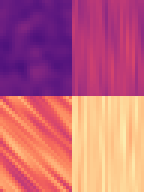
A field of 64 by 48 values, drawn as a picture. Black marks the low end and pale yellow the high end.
The table splits into 2 rows of 2 panels. Panel 1,1: low, blotchy, faint in contrast. Panel 1,2: middling, streaked downward, faint in contrast. Panel 2,1: high, slanting down to the right. Panel 2,2: very high, streaked downward, faint in contrast.
